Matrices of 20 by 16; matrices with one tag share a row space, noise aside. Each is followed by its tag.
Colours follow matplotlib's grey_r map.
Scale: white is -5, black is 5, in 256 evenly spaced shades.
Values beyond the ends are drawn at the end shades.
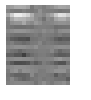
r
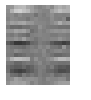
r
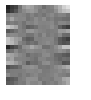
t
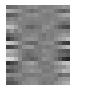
t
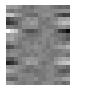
t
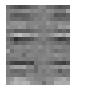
r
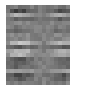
r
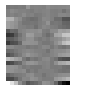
t
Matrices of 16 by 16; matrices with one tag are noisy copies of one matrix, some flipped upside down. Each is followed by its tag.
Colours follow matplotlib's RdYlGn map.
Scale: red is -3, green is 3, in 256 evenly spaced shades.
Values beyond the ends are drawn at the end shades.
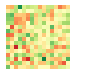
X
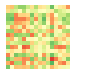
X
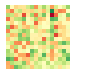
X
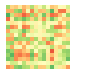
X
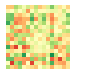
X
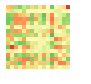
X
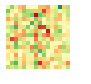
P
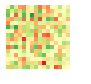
P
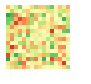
X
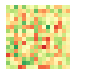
P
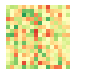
P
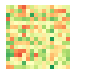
X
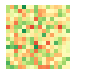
P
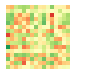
X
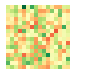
P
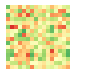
X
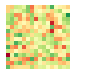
X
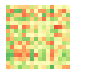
X
